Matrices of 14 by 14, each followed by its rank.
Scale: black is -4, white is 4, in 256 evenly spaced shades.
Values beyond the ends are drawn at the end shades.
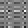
one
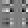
one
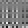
one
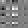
one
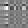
one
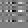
one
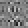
three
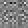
three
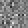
three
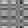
one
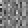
three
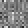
three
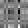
one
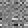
three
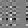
one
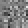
three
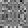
three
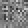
three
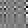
one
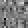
three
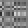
one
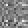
three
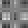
one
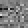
three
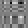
one
